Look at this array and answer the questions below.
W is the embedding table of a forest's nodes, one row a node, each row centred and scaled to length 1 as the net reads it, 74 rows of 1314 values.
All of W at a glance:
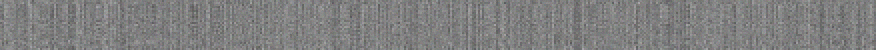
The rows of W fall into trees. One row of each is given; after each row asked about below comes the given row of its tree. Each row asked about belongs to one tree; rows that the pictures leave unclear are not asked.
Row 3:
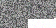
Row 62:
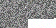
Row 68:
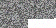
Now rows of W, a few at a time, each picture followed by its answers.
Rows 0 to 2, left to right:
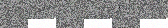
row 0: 68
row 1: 62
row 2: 3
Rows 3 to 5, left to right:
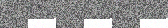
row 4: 62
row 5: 3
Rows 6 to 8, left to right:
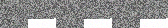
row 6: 68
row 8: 3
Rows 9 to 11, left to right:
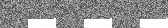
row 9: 68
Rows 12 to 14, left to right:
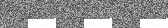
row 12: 68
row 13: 3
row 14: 68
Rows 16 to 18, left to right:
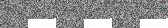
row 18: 68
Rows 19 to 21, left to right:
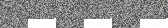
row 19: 68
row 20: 3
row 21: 62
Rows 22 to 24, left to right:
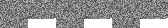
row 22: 68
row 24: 68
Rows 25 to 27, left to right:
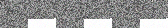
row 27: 3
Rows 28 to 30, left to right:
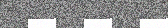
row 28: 68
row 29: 62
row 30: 68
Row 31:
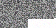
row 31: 3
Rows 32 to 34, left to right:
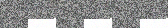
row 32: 3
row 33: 68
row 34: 68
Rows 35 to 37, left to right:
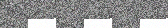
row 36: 62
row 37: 62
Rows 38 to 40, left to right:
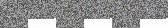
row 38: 3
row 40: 62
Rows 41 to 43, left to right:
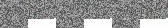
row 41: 68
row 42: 3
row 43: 68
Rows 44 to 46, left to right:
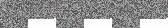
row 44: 3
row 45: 68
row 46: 68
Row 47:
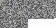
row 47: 3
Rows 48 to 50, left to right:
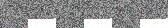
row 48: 3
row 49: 3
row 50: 68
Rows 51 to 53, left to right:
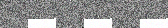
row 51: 68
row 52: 62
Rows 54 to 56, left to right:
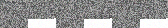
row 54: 68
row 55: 62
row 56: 3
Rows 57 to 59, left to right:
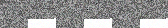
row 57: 68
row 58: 62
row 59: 68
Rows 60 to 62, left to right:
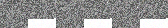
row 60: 3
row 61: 62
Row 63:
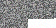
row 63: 62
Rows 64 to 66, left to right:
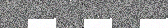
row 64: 62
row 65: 62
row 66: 62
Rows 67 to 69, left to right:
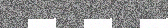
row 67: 3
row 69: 68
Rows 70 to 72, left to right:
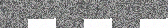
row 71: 3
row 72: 3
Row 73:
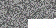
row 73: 68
